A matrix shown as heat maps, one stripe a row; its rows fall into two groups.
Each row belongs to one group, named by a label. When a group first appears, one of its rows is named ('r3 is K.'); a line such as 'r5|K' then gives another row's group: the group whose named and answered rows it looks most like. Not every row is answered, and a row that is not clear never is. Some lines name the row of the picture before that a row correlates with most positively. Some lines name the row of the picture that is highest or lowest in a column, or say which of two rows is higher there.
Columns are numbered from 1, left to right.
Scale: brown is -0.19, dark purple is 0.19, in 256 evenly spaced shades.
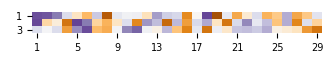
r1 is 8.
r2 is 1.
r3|1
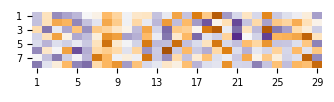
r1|8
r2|1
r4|1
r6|1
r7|8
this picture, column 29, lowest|8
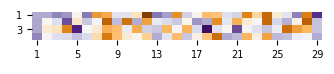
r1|8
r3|1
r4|8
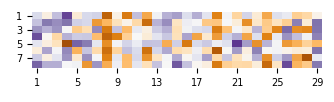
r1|8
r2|8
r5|1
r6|8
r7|8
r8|8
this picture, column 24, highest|5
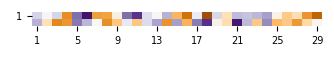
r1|1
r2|1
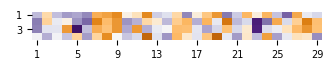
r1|8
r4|8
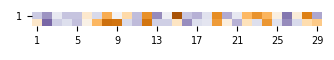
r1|8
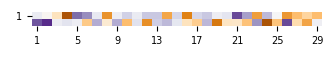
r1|1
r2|8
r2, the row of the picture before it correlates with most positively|1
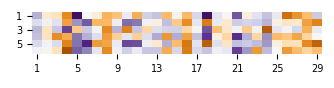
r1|1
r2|1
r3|8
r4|1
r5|1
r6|1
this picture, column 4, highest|3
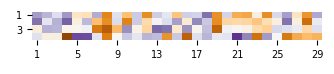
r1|8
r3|8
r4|1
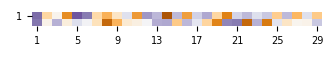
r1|1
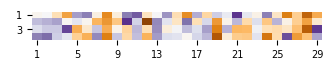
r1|1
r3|8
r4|8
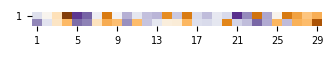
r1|1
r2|1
